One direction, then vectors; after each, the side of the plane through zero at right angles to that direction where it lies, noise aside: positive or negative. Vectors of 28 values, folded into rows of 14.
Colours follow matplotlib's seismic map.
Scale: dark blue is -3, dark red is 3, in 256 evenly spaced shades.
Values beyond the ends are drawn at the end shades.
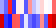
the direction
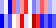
negative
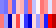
positive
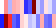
negative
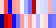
negative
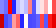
positive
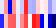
negative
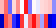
negative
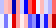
positive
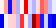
negative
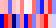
negative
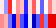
positive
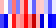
negative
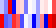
positive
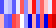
positive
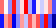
negative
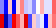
positive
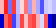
negative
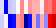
positive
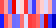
negative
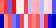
negative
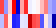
negative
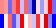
negative
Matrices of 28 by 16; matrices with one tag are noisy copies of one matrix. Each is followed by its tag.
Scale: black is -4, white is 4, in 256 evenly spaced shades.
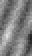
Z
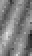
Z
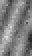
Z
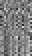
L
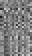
L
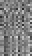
L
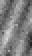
Z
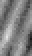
Z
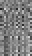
L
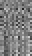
L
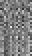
L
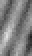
Z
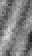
Z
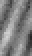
Z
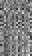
L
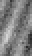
Z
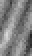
Z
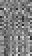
L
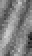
Z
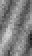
Z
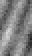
Z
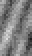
Z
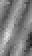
Z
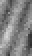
Z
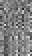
L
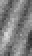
Z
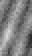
Z
